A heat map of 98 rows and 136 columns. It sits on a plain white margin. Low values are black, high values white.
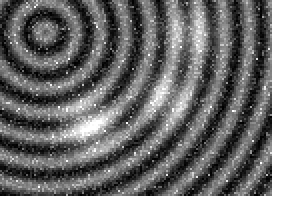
The halves do not mirror each other. Concentric rings centre on the top left. Three bumps rise from the field. No single row or column stands out from its neighbours. On average the colour sits 40% of the way up the scale. No overall slope runs across the table.
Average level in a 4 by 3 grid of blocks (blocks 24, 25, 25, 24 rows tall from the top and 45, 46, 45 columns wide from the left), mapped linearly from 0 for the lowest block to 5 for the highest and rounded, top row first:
022
032
351
110
